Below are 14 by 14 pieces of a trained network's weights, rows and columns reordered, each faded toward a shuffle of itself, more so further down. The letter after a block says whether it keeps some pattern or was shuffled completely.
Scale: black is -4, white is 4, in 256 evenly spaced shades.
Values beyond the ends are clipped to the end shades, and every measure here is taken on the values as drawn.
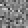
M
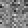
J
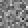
J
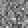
M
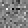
J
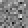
J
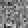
M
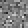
M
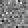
M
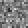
M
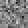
J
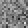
M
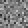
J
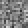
M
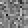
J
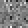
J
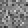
M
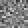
M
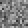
M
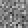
J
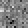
M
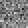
M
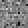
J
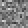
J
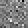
J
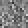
M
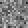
M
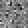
M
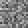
M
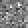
M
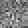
J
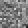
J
